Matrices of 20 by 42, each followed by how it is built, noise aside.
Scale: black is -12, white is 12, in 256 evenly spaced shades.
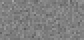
noise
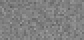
noise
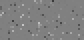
sparse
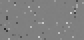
sparse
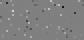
sparse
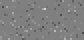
sparse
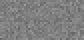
noise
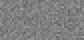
noise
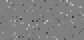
sparse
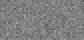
noise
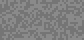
noise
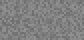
noise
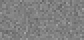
noise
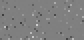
sparse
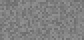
noise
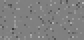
sparse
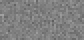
noise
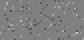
sparse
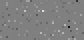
sparse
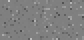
sparse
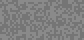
noise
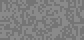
noise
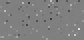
sparse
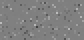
sparse
